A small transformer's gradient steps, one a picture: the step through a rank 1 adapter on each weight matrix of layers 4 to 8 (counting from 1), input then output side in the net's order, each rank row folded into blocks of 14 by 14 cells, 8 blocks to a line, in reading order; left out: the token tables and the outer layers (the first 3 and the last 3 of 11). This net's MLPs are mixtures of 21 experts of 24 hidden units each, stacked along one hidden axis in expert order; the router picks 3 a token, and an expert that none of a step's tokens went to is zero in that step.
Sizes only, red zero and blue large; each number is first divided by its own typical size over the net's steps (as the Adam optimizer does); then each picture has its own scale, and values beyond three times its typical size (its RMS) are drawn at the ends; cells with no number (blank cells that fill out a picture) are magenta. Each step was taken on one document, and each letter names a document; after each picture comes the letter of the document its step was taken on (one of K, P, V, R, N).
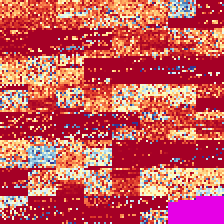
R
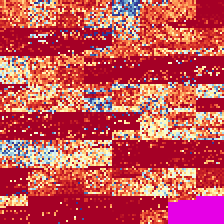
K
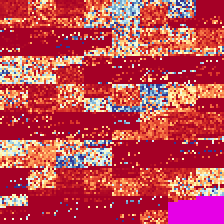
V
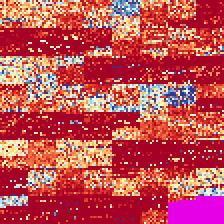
V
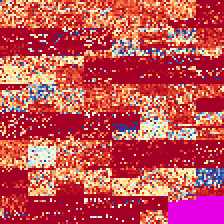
K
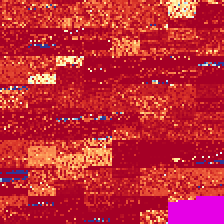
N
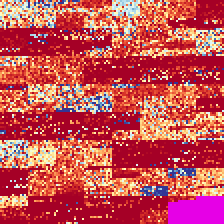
V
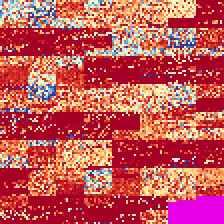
K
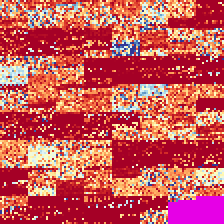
R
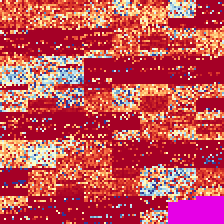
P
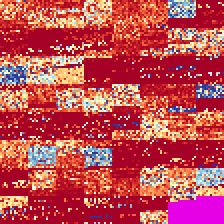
P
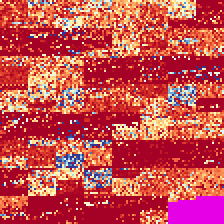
N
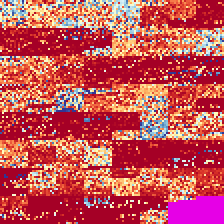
K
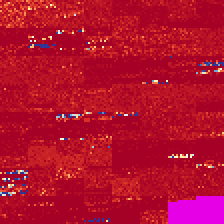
N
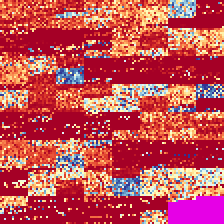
P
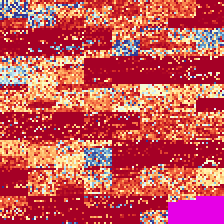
R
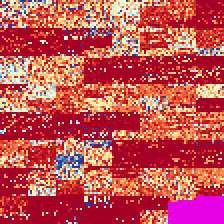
N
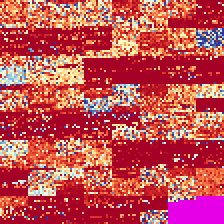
R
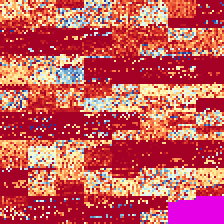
P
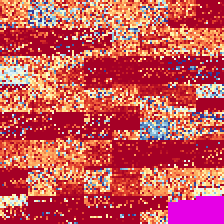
K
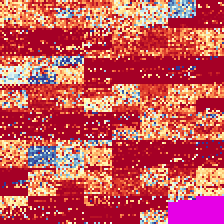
R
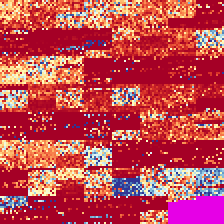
P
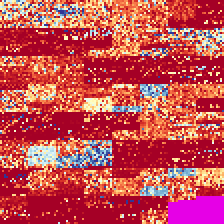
N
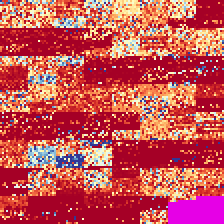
N
